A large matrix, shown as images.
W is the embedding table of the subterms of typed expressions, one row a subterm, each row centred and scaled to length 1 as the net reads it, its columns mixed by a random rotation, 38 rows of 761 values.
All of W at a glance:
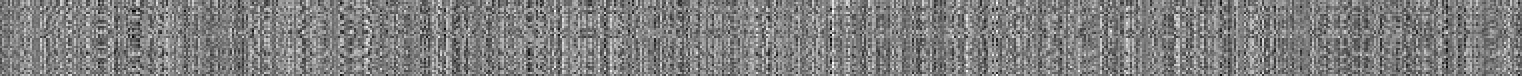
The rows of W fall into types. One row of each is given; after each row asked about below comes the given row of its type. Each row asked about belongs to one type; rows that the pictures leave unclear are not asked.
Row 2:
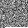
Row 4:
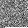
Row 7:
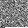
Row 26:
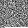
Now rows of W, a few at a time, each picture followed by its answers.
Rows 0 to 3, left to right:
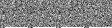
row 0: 2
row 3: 26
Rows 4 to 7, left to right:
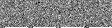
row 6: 2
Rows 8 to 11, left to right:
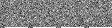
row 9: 7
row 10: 4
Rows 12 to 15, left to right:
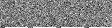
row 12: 7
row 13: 4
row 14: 4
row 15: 7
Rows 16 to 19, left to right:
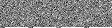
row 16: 7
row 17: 4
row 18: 2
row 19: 4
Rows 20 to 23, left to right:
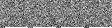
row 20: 4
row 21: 4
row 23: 7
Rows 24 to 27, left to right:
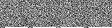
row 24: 4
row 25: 26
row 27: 26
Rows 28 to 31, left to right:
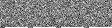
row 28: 7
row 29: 4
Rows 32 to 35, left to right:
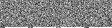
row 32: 7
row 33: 2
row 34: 26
